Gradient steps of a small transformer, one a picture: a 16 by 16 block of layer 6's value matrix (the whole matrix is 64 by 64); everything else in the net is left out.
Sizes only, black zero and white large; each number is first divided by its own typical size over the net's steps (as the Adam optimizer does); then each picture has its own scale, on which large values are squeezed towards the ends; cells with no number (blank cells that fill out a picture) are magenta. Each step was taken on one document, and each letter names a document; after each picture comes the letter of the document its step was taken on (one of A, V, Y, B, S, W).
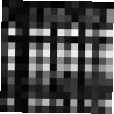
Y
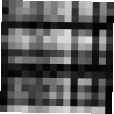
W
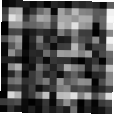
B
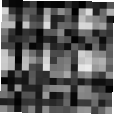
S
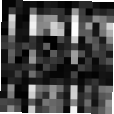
Y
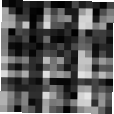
S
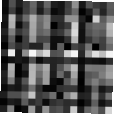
Y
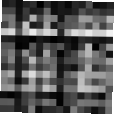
S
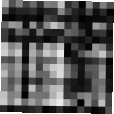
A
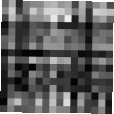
W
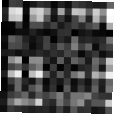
B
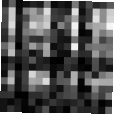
Y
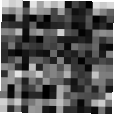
A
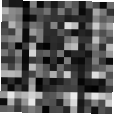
A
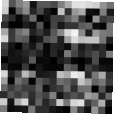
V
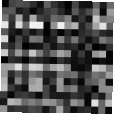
A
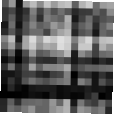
W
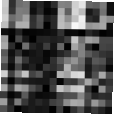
V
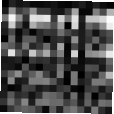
Y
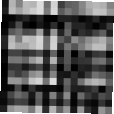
W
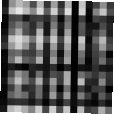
W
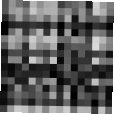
W
